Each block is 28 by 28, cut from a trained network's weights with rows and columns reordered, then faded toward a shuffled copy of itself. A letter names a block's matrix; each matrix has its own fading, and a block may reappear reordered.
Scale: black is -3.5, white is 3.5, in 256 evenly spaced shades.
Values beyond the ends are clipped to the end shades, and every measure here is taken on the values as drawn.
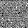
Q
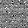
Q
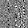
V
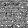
Q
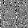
V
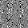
V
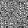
V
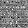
Q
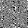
V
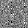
V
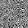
V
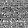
Q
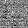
Q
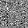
V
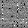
Q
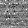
Q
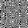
V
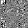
V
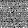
Q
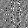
V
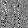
V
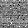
Q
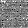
Q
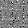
Q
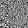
V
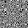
V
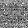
Q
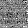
Q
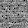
Q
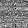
Q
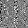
V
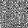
V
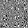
V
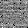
Q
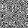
V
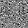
V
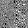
V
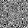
V
